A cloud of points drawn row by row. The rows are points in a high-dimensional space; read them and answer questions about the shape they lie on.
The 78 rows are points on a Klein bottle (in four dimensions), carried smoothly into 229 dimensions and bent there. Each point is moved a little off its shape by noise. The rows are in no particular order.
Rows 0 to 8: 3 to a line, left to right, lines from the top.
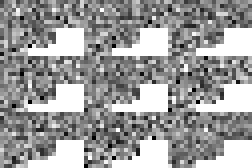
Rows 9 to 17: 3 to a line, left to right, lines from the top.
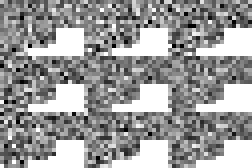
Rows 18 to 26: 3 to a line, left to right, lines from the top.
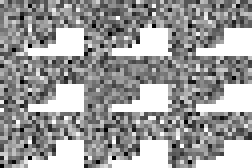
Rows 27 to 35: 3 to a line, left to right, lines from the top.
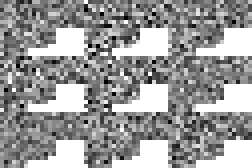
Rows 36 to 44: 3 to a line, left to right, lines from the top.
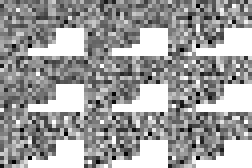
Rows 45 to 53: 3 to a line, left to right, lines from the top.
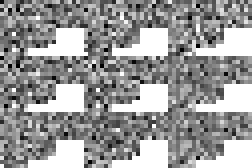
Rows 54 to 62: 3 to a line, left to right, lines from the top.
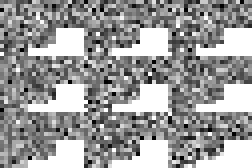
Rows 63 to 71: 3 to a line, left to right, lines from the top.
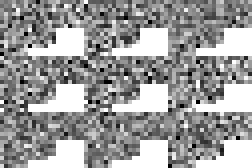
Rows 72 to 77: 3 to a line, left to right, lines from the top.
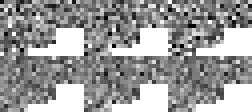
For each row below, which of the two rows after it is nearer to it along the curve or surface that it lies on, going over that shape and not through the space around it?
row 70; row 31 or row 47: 31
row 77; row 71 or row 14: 71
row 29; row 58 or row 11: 58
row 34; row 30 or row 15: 15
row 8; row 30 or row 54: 54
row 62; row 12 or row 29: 12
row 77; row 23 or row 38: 38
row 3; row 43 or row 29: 43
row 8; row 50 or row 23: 23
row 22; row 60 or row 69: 69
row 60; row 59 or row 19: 19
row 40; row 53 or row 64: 53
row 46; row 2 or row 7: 2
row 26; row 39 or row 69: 69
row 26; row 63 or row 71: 71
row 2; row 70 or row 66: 70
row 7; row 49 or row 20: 49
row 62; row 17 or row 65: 17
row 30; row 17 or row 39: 17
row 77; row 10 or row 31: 10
